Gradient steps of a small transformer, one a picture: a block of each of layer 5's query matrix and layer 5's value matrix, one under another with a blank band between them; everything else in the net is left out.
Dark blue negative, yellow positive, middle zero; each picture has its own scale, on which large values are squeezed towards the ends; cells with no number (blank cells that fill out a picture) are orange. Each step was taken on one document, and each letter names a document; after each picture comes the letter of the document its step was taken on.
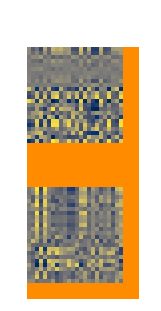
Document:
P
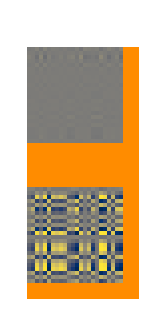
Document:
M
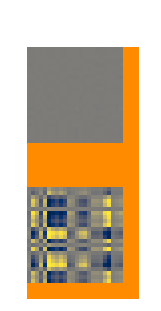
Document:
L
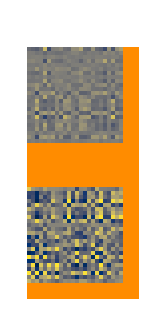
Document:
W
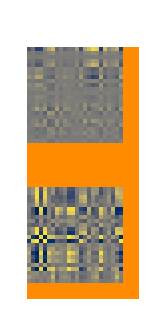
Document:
P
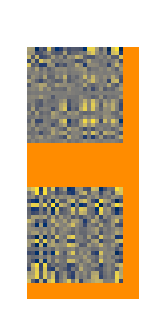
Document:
P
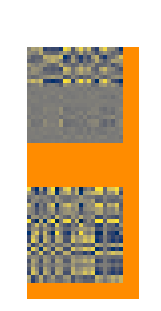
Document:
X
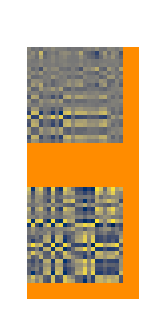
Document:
X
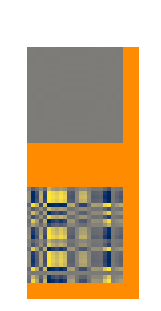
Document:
L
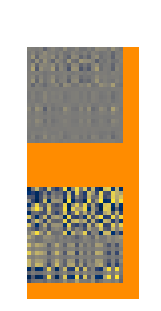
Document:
W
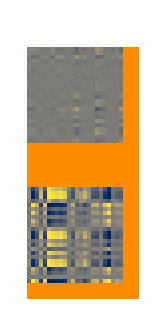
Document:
L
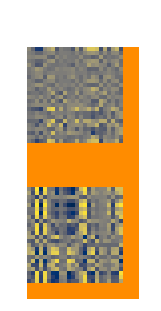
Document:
P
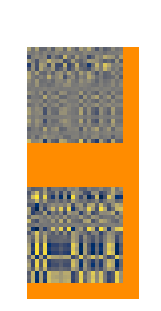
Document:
W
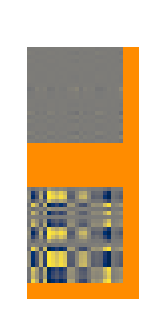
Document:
L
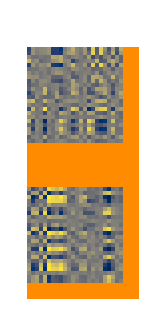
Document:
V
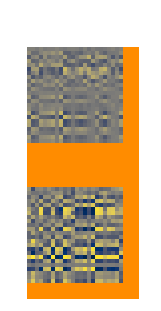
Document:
X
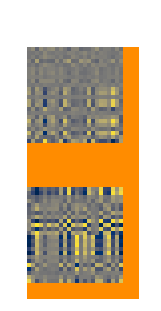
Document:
W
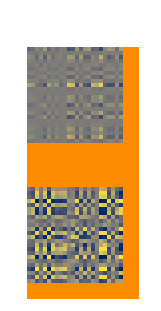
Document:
M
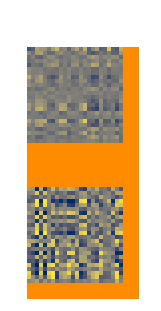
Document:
P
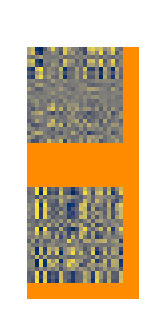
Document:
P
